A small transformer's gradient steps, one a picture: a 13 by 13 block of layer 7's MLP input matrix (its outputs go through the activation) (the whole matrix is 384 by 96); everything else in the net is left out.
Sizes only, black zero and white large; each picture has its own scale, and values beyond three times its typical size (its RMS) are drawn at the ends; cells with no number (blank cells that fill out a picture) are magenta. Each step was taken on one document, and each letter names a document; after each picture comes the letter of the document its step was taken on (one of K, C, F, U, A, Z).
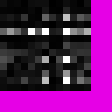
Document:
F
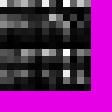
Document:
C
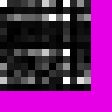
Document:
C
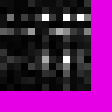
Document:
F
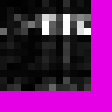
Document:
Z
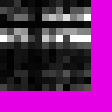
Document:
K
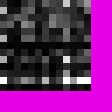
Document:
C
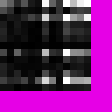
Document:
C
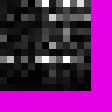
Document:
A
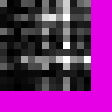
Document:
A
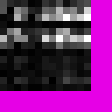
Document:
K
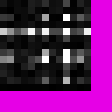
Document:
F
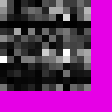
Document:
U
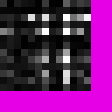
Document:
F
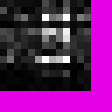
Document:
A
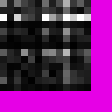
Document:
C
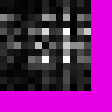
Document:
Z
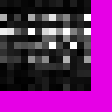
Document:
Z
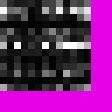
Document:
U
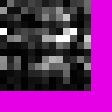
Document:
A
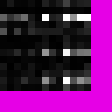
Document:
F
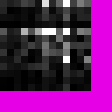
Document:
A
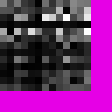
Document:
K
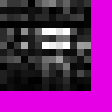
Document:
A
